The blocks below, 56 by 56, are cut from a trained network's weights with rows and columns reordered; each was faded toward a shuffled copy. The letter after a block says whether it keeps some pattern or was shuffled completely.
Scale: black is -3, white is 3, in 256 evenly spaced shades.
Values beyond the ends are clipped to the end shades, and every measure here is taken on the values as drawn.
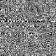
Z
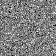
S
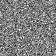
S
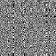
Z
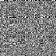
Z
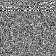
Z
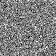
S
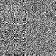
Z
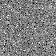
S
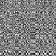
Z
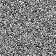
S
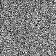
S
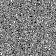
S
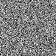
S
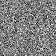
S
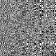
Z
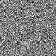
Z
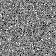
S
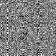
Z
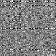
Z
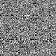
Z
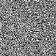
Z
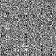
Z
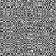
Z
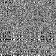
Z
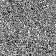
S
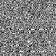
Z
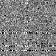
Z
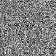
Z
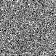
S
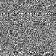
Z
